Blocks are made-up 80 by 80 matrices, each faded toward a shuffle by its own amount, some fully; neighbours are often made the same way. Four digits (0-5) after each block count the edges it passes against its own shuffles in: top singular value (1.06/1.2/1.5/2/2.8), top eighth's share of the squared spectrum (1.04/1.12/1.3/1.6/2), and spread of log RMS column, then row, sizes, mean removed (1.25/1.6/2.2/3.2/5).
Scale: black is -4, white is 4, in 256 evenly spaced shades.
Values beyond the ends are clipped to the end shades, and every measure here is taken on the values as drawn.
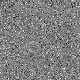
3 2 0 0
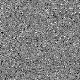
3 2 1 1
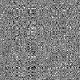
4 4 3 3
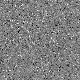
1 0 0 0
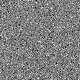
1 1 0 0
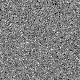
0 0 0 0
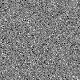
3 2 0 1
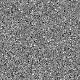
0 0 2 0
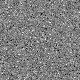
0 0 0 0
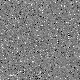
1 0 0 0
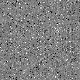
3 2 1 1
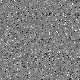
3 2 1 0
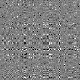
5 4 3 3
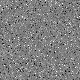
0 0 0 0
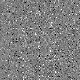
3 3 2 1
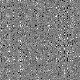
3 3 3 2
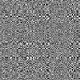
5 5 3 3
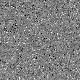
1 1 0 0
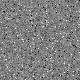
1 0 0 0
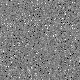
1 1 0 0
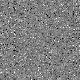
3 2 1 0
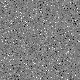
0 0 0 0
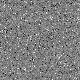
0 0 0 0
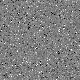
0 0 0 0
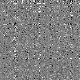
2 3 3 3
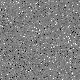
0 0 0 0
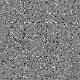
2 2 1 2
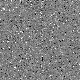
1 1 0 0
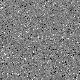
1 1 1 0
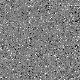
1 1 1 1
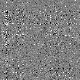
2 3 3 3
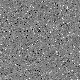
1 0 0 0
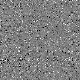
1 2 2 2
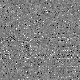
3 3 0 2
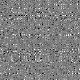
3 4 1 3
